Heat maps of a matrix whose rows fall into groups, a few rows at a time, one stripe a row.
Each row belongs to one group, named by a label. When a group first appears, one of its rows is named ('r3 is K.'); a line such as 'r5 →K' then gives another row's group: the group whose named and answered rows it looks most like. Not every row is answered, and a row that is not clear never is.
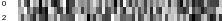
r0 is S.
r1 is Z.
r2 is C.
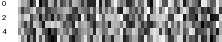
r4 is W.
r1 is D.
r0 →C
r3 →C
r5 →W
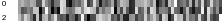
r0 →S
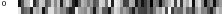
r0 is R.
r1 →C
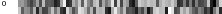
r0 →S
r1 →C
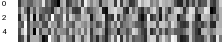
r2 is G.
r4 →G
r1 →W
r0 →S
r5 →Z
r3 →Z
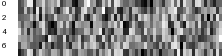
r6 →S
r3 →W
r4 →W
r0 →R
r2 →D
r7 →R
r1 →G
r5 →Z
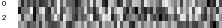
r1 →R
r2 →R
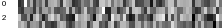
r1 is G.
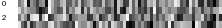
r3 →C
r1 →Z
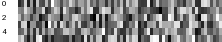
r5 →W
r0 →G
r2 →C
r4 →G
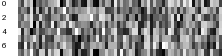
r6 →D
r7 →R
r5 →D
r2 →R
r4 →C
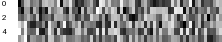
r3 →Z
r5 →Z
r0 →R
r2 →D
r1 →W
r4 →C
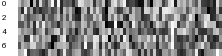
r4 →R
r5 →S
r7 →Z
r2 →W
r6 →S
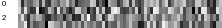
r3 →Z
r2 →W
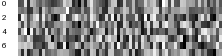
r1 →D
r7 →D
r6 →Z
